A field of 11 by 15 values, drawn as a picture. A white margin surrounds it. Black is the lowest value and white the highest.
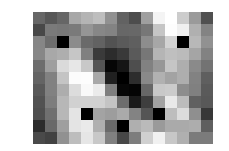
Stripes: upright, repeating 2 times. Ninth with the lowest average: centre. Lone odd cells: 5, each lower than its neighbours. Slope: none. Seam: none.
